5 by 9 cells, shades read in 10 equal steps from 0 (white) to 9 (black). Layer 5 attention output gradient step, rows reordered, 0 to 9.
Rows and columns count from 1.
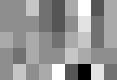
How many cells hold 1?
2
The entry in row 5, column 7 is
9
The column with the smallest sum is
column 7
